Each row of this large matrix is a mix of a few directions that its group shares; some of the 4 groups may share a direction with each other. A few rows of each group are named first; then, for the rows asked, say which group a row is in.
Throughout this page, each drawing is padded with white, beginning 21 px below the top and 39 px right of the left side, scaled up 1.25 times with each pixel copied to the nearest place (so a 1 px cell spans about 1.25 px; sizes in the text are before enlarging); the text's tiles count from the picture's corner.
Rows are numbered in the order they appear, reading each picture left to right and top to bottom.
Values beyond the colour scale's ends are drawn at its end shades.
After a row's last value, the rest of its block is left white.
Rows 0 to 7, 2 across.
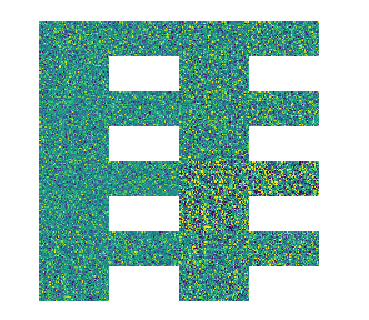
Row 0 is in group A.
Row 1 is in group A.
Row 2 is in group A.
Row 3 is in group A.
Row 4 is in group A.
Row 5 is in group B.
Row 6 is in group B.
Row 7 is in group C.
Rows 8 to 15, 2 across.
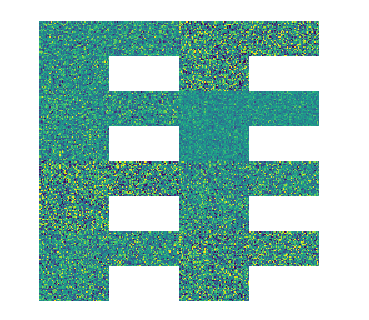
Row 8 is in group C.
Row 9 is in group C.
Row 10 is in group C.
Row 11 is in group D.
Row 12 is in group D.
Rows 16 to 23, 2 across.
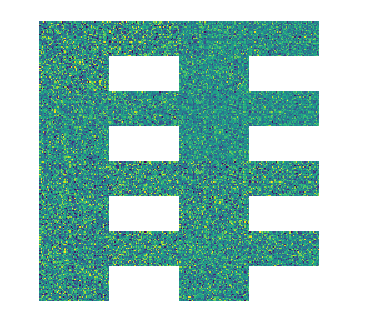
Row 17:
C
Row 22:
D
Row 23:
A
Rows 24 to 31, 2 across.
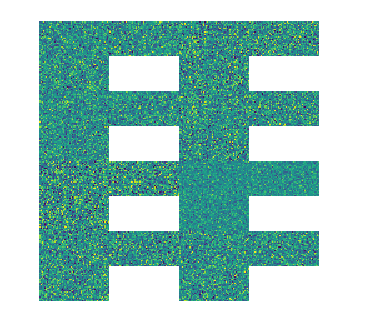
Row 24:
B
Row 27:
C
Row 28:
B
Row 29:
A
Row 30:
A
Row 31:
C
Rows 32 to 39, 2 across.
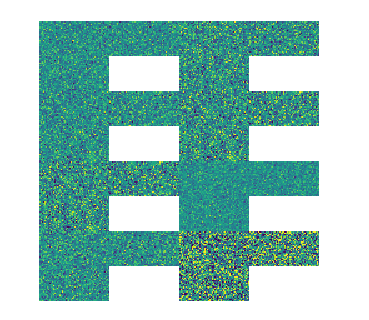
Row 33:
B
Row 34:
B
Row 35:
B
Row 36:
B
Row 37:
C
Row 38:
C
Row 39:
D
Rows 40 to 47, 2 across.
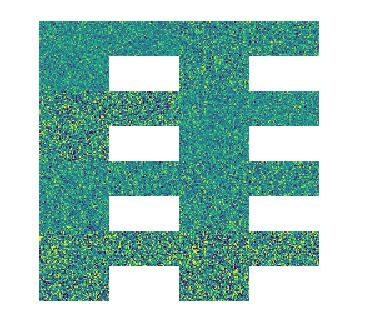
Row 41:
B
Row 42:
A
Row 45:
B
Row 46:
C
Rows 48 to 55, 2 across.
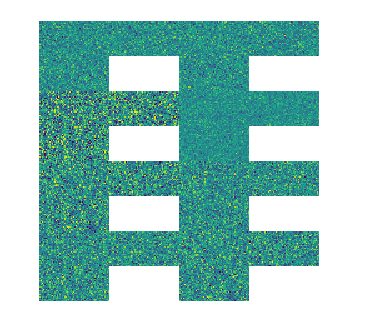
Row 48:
A
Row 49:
A
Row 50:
B
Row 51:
C
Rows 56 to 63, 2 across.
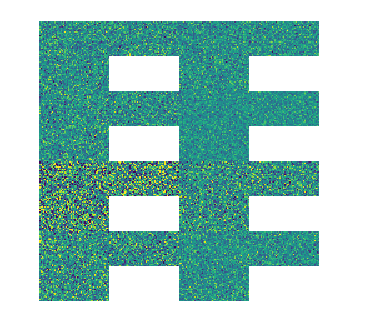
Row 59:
A
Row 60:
A
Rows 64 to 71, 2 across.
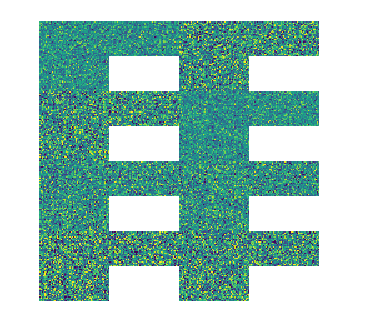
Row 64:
C
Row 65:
C
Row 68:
C
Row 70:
B
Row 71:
A
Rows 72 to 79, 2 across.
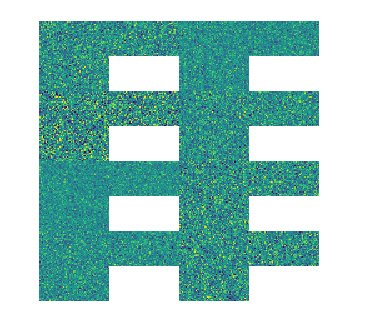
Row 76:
D
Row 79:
B
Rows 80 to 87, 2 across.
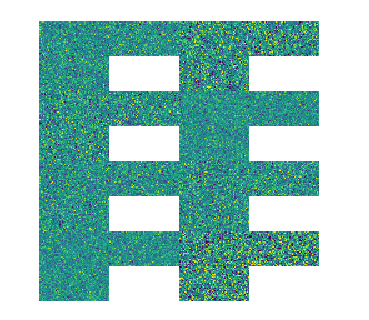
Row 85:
C
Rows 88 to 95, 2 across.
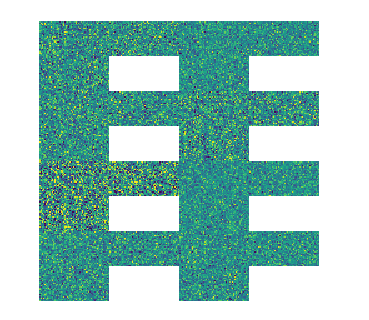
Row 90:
A
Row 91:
B
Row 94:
B
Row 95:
C
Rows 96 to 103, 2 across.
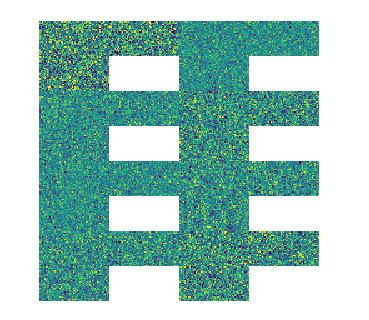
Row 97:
A
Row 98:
C
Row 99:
A
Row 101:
B
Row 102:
A
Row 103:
A
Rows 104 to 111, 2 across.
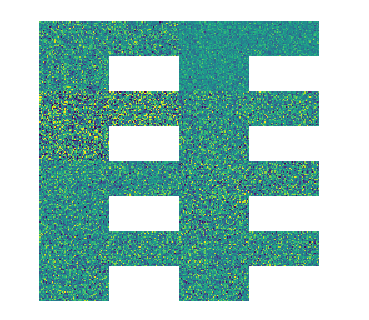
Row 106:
D
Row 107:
A
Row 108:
C
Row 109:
C
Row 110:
C
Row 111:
C
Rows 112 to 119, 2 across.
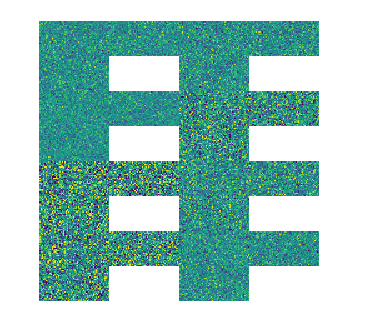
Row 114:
A
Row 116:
C
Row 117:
C
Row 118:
C
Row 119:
D
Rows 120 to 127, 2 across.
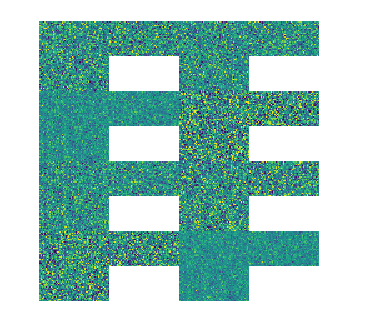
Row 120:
B
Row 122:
B
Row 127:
B
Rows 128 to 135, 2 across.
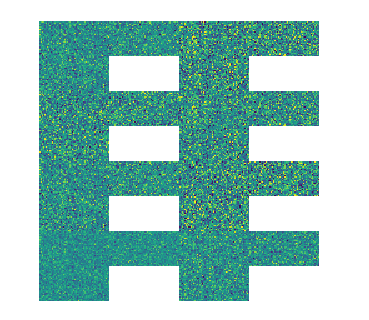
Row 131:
C
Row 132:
D
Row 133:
A
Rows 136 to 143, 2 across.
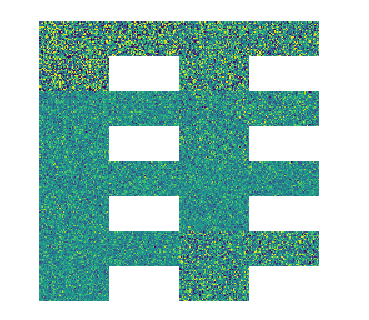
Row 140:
A
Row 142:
C
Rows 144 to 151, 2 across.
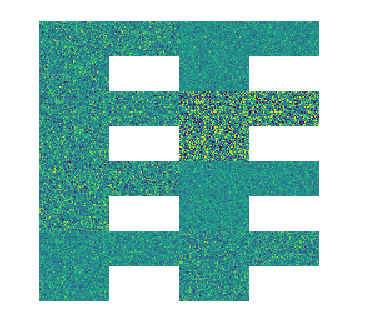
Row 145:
A
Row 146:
B
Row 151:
C
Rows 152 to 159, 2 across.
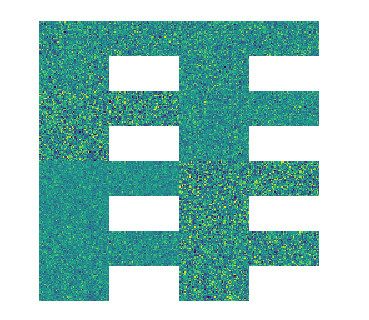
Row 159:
B
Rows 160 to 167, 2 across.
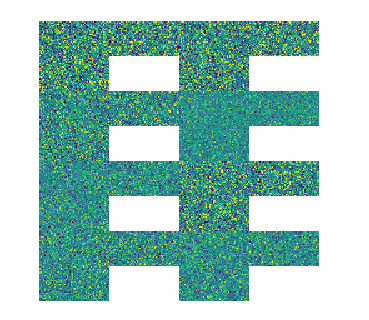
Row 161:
D
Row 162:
D
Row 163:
C
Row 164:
A
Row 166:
C
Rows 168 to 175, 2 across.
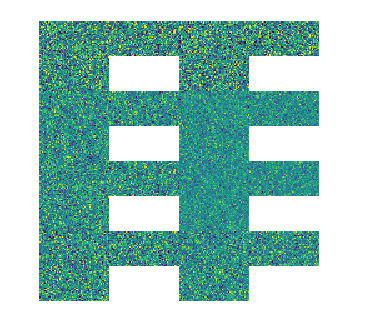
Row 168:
C
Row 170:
B
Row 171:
D
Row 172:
C
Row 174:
A
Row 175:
B
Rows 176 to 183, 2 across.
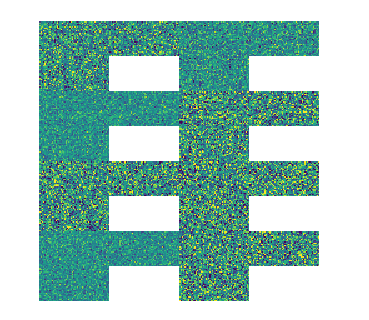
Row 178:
C
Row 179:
C
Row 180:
B
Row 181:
A
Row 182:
C
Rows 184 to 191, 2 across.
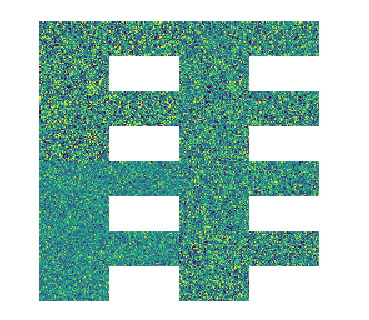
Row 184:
B
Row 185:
B
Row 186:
C
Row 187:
A
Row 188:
A
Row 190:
C
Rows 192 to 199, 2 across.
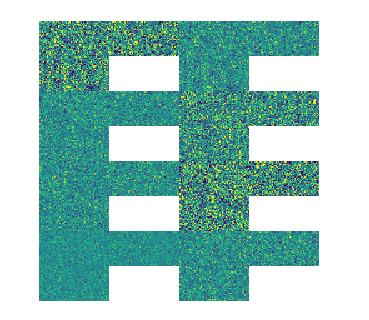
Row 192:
B
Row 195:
C
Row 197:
D
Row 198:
A
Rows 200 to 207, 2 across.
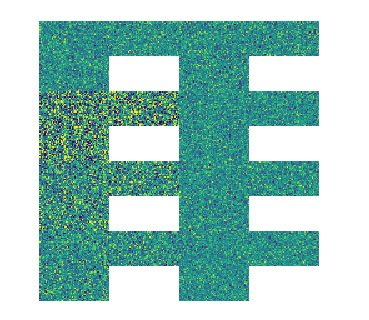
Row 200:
D
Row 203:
C
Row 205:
A
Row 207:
A
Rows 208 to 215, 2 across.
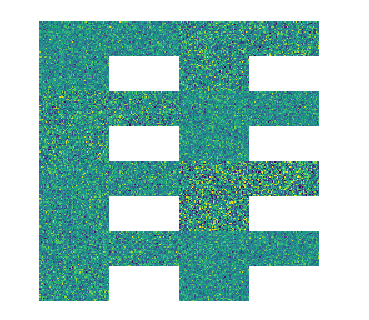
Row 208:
A
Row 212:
C
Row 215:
C
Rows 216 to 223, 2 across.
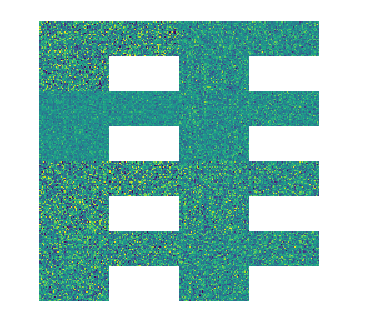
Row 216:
C
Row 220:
B
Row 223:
C
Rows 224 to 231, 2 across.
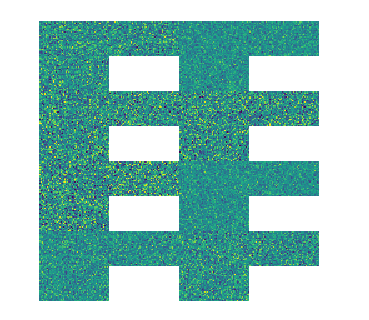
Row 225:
B
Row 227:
C
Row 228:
D
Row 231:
A
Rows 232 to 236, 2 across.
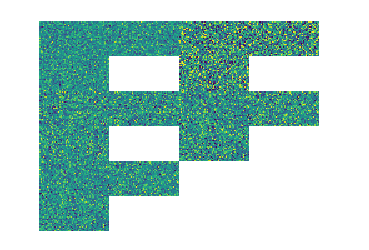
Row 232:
C
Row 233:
A
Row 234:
C
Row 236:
D
